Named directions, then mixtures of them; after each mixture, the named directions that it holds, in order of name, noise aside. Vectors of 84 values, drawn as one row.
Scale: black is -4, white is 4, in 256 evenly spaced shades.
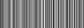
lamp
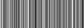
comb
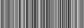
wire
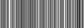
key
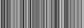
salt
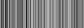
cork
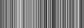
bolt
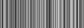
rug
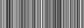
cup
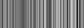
key, lamp, rug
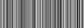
cup, key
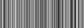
rug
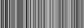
cork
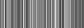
cork, salt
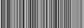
salt, wire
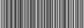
lamp, rug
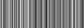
bolt, comb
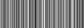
comb, key, lamp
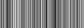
bolt, cup, salt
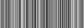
wire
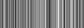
rug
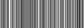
key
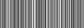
cup, wire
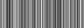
cup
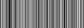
key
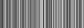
lamp, rug, salt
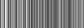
cork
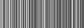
comb, cork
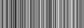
rug
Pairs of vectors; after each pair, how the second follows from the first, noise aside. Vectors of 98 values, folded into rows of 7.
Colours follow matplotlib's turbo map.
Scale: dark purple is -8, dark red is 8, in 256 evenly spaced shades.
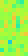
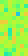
reversed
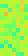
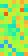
scaled up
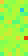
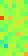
reversed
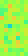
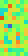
scaled up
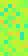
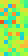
scaled up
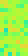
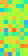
scaled up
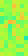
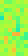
reversed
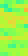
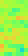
reversed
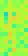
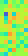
scaled up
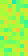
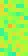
reversed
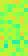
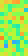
scaled up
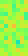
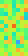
scaled up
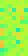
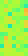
reversed
